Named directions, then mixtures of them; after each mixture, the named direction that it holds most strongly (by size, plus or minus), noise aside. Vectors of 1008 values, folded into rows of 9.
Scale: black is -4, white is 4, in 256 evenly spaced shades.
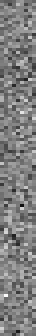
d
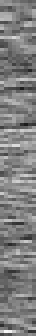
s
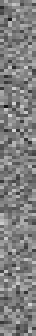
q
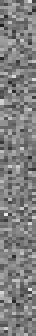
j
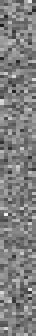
j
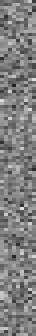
j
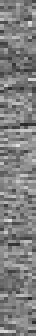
s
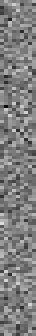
q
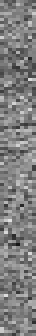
d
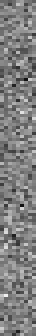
d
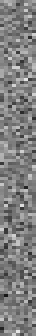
d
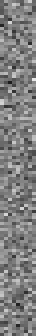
j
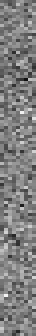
d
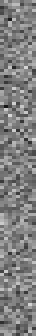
q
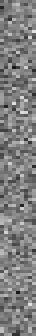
q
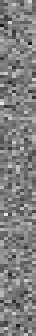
j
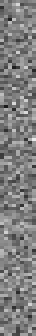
q
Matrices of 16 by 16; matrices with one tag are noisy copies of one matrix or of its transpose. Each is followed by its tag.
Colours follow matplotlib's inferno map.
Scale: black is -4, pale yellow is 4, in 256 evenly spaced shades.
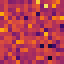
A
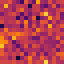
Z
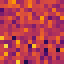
A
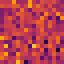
A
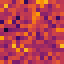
Z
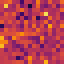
Z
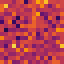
Z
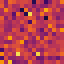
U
